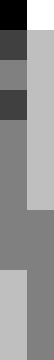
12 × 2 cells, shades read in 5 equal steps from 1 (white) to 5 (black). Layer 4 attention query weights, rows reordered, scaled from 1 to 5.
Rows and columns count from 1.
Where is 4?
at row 2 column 1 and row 4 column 1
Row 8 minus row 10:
1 0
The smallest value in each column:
2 1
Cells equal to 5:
1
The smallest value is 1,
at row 1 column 2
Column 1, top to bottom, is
5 4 3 4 3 3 3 3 3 2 2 2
